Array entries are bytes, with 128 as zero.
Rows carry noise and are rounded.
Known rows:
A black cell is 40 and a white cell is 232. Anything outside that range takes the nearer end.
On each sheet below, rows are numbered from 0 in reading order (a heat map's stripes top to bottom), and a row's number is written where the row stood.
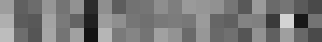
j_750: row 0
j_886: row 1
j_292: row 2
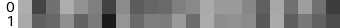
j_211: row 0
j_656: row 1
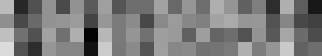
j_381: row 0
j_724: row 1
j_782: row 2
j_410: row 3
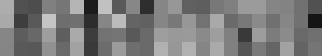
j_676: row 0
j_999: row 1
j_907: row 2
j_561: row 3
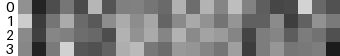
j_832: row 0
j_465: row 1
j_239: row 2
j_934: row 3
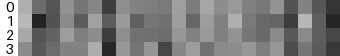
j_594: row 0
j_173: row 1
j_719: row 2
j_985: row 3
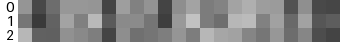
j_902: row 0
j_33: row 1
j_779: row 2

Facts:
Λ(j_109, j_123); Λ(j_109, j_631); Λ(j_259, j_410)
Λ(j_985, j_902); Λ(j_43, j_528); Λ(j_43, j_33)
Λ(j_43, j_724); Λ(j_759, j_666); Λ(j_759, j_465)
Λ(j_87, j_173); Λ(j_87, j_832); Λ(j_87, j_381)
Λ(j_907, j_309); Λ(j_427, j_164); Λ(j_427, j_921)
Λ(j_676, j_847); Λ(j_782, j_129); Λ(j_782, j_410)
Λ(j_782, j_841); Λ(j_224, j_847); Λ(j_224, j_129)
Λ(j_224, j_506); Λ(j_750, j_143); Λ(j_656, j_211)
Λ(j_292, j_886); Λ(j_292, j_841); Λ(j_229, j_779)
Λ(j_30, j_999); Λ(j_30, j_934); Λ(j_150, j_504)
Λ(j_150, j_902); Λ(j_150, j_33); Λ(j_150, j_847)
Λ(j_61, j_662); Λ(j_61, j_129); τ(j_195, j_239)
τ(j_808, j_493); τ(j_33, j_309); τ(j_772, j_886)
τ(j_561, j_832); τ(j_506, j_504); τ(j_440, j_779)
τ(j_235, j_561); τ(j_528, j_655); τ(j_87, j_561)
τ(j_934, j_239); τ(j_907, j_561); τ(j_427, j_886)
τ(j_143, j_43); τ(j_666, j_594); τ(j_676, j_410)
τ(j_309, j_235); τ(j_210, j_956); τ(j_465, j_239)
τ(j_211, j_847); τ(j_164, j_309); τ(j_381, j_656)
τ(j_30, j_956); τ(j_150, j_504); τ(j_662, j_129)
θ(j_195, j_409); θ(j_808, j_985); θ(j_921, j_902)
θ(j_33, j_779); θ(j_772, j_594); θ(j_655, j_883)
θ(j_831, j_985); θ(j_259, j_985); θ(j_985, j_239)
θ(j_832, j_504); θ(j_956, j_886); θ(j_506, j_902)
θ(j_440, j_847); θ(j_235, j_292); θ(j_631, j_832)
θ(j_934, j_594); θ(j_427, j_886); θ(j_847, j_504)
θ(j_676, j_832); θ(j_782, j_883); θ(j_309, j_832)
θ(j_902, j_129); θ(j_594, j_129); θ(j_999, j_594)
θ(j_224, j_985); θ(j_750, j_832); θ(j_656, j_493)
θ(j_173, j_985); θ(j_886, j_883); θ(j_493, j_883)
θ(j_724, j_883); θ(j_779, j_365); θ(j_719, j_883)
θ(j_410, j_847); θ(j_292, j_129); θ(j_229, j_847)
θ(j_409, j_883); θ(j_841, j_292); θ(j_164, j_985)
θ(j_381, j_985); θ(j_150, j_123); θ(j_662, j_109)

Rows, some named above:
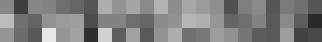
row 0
j_239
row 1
j_493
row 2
j_506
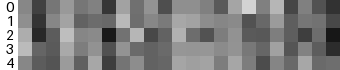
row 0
j_528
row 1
j_195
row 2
j_30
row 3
j_440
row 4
j_235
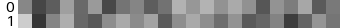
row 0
j_309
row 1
j_465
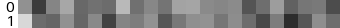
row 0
j_195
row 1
j_759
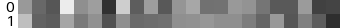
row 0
j_506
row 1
j_440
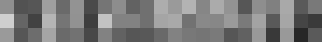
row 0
j_309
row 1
j_662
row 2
j_772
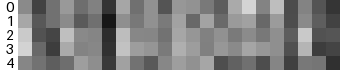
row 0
j_528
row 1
j_655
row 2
j_841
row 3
j_129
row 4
j_109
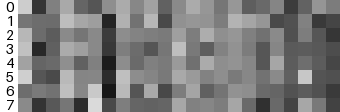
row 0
j_465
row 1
j_504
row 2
j_594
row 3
j_210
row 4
j_656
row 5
j_841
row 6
j_150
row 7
j_87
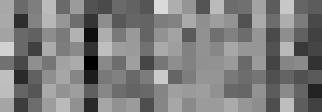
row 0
j_164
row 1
j_143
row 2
j_224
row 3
j_129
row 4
j_43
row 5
j_956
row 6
j_808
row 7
j_847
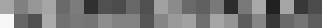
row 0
j_427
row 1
j_666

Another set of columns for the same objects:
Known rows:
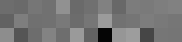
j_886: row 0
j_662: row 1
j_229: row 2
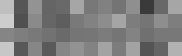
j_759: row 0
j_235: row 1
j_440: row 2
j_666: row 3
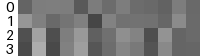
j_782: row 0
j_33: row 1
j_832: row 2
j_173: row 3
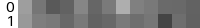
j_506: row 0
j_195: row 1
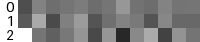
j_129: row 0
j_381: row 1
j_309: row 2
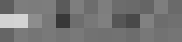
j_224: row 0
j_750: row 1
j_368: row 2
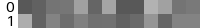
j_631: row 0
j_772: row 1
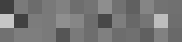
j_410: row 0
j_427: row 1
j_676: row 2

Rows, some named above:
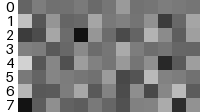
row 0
j_662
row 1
j_759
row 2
j_30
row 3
j_504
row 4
j_465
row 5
j_109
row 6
j_164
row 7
j_999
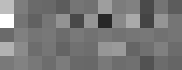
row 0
j_150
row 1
j_309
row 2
j_493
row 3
j_87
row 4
j_239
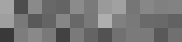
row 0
j_561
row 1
j_506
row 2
j_656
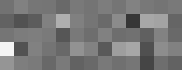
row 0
j_594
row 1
j_921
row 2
j_676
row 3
j_907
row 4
j_195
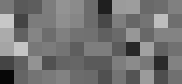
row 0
j_779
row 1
j_427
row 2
j_772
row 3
j_143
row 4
j_934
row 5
j_211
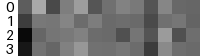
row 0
j_381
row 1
j_43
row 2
j_211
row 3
j_847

